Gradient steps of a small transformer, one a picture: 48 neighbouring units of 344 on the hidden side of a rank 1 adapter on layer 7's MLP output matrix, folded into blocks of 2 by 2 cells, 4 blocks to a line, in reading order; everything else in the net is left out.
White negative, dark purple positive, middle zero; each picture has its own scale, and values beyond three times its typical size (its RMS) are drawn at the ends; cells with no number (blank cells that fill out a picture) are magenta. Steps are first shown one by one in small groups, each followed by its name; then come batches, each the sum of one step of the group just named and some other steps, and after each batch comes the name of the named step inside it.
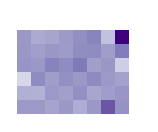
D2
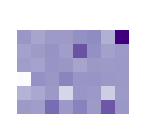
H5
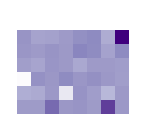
H5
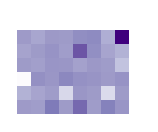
H5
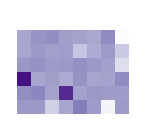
H5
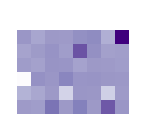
H5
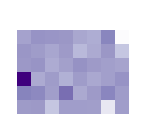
D2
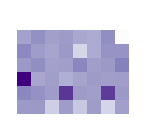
D2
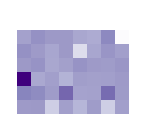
D2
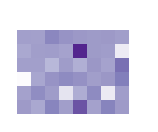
H5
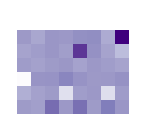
H5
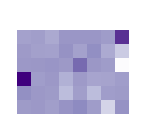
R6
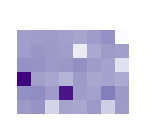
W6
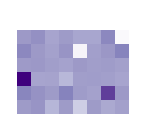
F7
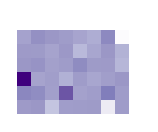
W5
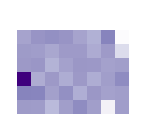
W5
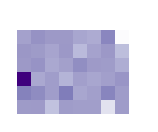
R6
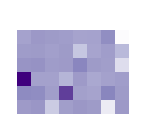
W6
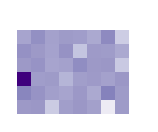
W5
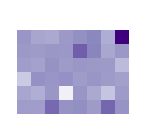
R6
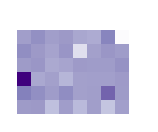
F7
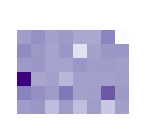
F7
